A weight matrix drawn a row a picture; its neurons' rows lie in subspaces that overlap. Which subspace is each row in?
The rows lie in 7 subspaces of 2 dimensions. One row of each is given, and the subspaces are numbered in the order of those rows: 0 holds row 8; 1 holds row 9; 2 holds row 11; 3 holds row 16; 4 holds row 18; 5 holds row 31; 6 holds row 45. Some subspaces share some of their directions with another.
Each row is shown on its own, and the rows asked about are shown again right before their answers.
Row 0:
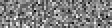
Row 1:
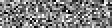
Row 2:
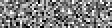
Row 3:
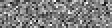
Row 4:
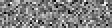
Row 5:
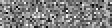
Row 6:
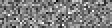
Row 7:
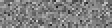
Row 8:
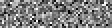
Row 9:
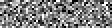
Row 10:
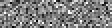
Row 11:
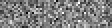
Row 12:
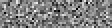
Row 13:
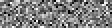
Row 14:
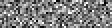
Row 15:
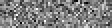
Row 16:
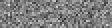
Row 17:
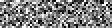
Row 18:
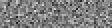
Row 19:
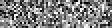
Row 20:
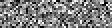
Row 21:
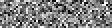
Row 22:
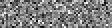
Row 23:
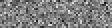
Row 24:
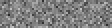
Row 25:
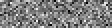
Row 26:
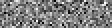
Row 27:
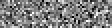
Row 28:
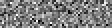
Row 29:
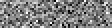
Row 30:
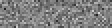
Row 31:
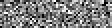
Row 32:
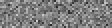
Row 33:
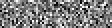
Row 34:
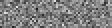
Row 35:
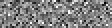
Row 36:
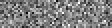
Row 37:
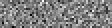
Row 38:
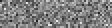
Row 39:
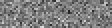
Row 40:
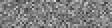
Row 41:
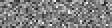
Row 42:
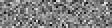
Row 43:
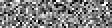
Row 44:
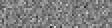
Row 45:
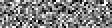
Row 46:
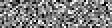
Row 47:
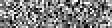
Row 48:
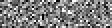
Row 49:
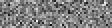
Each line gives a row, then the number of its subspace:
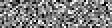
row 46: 3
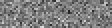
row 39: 4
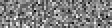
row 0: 4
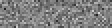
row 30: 6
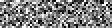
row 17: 2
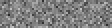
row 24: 5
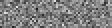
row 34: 5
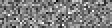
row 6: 6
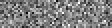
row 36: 2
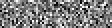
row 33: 1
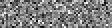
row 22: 0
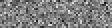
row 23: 6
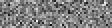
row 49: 1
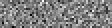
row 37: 3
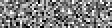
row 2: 4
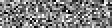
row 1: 5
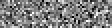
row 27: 3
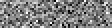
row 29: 2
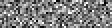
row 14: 6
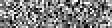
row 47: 2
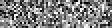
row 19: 2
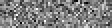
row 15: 2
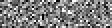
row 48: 1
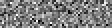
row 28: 0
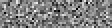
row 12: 4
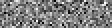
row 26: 1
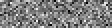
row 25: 6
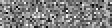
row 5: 5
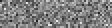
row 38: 6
